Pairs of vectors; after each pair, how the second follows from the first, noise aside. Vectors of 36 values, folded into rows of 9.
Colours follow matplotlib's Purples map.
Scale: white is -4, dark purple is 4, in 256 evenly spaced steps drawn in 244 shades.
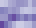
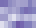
negated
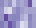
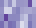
copied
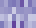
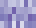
negated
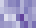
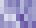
copied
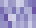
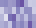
negated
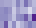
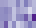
copied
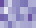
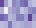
copied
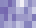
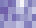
copied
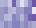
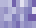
copied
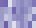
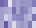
copied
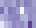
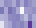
copied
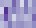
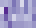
copied
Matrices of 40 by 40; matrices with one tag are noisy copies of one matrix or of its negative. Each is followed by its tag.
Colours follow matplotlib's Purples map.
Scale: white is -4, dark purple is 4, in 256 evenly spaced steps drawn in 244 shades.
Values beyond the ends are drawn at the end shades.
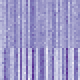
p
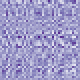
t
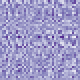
t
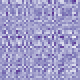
t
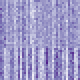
p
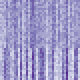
p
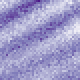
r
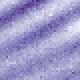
r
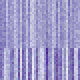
p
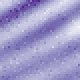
r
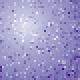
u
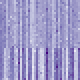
p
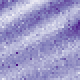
r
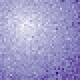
u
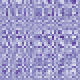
t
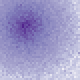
u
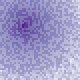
u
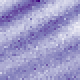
r
